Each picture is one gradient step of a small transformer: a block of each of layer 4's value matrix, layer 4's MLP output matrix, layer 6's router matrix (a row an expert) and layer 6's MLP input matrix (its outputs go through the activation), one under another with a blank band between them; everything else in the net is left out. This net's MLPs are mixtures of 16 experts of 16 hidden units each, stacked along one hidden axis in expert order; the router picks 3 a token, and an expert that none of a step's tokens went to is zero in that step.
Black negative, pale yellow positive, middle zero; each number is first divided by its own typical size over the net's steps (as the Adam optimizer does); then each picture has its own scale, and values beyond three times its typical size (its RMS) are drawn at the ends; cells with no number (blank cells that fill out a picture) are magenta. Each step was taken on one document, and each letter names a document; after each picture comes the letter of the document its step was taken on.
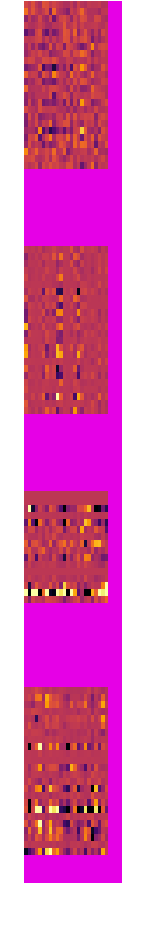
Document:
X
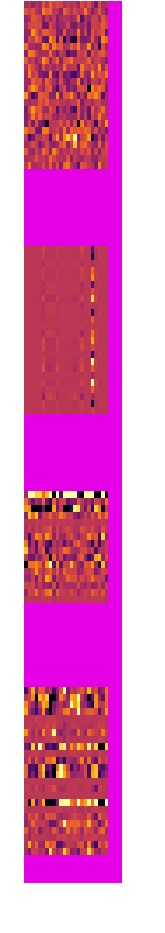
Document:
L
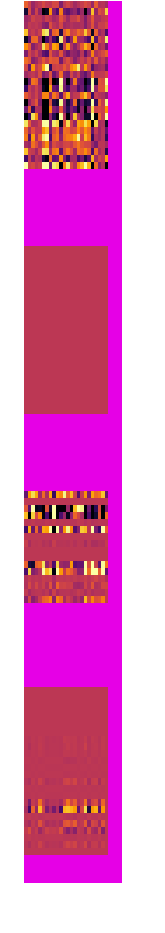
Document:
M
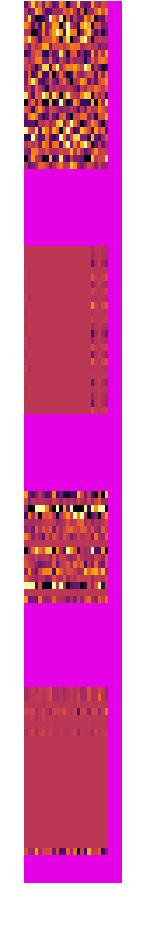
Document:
M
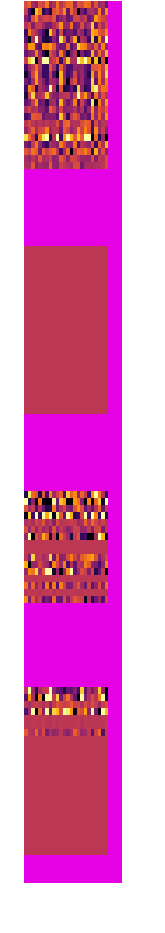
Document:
M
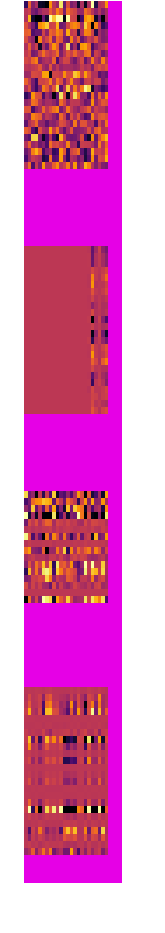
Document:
M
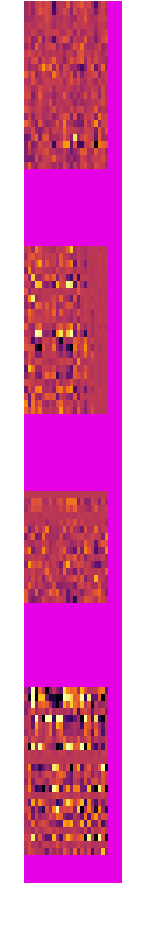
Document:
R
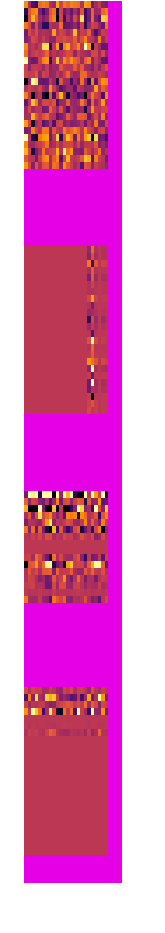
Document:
L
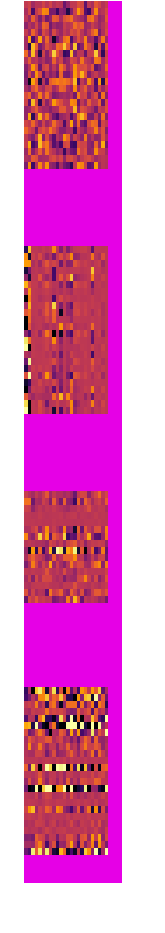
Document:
R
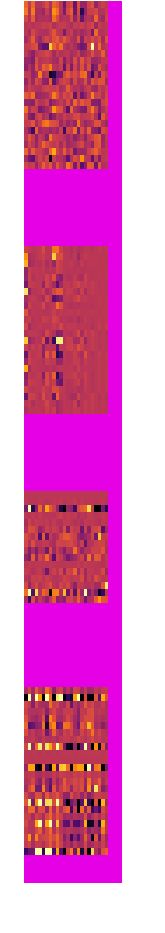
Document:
X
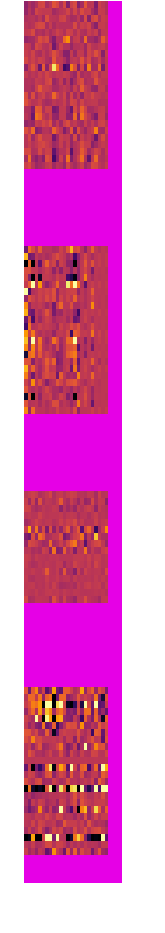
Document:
R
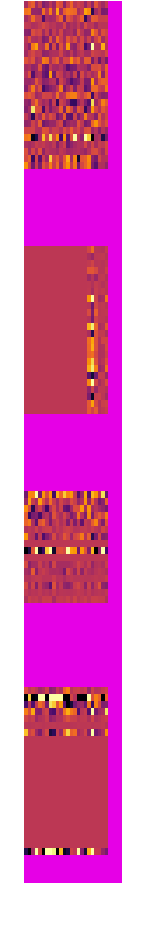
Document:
L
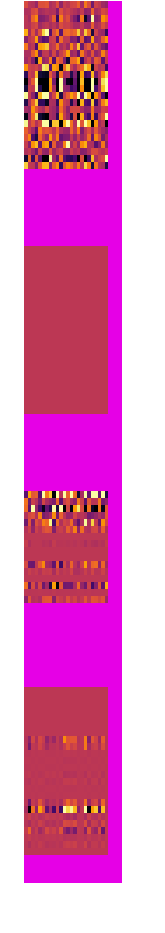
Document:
L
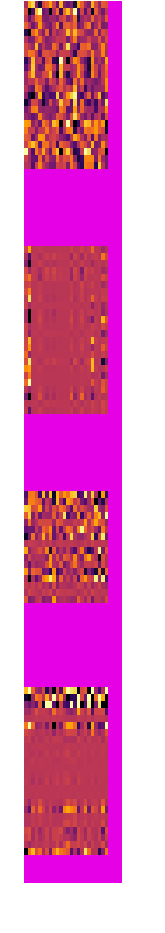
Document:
M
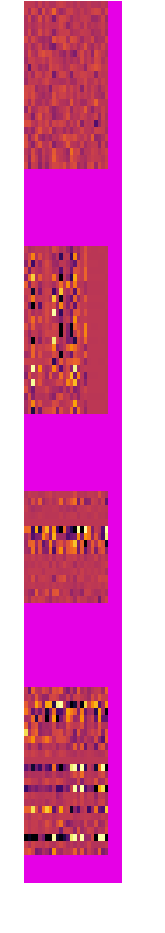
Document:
R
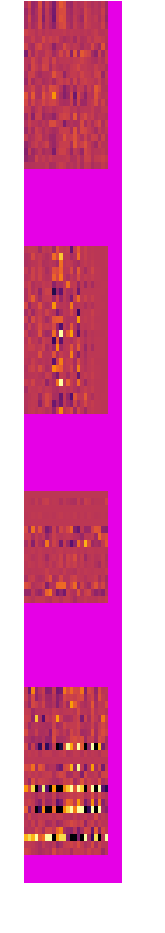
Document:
R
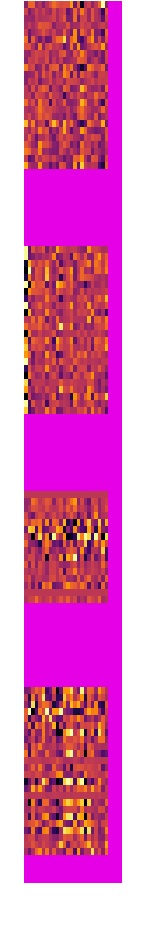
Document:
R
